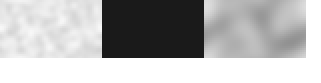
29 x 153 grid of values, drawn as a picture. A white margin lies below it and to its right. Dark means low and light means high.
It is made of 1 by 3 panels. Panel 1,1: very high, blotchy, faint in contrast. Panel 1,2: very low, flat. Panel 1,3: high, smooth.
